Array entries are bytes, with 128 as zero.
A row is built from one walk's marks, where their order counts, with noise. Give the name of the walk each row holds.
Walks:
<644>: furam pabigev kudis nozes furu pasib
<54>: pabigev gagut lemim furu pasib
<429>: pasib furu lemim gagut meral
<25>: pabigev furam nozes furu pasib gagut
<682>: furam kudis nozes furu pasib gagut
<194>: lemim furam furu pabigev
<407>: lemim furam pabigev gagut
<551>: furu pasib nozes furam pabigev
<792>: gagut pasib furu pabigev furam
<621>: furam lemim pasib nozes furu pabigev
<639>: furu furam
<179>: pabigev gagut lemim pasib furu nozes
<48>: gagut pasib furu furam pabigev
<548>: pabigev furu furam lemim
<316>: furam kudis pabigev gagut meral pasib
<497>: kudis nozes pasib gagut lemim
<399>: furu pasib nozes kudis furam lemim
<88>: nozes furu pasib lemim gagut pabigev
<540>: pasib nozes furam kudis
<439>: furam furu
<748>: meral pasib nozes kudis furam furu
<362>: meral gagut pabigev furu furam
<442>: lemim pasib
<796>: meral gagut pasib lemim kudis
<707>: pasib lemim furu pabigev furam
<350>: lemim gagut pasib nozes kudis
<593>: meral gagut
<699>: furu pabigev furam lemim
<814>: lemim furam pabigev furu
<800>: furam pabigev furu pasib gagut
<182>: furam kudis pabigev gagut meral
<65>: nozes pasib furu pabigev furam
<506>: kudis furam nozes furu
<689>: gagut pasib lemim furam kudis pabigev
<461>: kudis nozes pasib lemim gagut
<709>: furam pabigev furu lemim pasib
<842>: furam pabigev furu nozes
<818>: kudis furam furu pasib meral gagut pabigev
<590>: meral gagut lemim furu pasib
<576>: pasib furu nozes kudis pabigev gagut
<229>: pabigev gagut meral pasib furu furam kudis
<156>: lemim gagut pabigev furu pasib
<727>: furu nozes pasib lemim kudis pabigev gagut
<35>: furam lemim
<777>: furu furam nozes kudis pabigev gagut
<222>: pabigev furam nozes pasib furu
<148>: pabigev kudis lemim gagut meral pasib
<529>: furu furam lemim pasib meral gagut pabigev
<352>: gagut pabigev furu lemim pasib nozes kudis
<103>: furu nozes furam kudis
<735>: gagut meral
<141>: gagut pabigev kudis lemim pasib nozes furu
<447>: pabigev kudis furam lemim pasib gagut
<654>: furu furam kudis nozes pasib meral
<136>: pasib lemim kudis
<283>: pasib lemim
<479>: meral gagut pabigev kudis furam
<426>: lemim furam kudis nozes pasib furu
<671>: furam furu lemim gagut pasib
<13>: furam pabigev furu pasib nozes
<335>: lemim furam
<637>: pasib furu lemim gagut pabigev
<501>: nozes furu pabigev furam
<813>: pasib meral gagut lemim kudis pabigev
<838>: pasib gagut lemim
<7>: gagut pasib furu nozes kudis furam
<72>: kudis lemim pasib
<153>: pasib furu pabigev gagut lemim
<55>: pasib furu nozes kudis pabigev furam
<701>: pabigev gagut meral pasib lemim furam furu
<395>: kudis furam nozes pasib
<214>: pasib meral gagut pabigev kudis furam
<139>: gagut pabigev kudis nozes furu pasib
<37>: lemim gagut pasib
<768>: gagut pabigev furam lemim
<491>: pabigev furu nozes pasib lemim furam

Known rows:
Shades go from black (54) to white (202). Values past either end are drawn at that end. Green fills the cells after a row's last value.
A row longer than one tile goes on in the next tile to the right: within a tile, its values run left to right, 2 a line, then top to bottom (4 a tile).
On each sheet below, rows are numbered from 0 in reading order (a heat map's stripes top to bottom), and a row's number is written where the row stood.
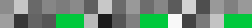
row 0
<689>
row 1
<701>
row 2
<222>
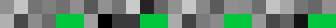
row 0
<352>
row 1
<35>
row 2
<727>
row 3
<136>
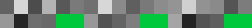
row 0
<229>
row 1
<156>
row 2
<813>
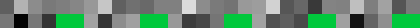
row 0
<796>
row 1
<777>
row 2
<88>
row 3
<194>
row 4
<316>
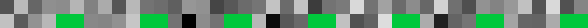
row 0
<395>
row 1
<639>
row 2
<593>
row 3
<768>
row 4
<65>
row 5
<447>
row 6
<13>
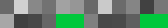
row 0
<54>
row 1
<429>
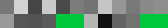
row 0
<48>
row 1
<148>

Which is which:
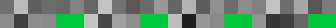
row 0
<682>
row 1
<426>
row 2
<748>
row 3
<529>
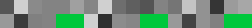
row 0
<497>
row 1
<814>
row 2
<461>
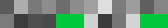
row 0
<671>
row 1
<501>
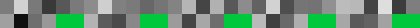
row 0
<407>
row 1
<707>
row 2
<103>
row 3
<25>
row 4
<842>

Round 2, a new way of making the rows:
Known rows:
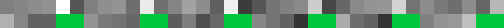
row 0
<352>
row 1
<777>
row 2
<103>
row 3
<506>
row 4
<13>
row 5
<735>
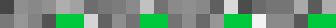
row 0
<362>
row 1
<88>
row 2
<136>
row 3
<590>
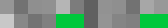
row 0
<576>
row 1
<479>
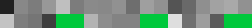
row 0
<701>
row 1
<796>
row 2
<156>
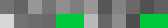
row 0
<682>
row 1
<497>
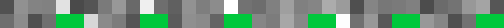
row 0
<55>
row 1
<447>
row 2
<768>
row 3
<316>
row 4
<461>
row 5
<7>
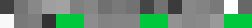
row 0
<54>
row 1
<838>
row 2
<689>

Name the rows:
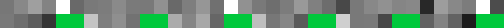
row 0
<842>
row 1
<148>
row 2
<407>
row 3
<395>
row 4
<671>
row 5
<548>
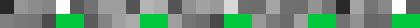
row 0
<814>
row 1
<182>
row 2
<644>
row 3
<654>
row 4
<707>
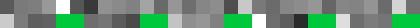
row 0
<141>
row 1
<439>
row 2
<593>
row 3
<179>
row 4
<727>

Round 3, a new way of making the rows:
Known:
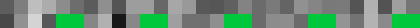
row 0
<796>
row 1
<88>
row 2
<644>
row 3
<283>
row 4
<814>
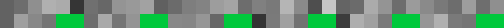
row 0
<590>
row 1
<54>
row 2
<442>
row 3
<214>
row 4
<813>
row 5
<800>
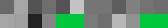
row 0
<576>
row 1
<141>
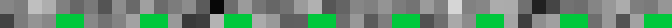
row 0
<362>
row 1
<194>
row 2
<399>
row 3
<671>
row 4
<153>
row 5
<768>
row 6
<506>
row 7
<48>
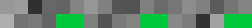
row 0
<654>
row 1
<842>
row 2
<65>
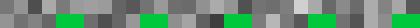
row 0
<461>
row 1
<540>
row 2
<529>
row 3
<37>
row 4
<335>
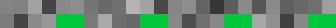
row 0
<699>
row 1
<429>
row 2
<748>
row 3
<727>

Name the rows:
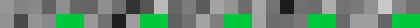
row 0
<439>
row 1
<55>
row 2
<350>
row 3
<395>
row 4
<838>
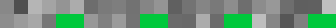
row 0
<407>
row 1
<72>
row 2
<136>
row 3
<777>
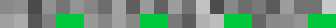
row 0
<25>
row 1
<709>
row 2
<548>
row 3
<689>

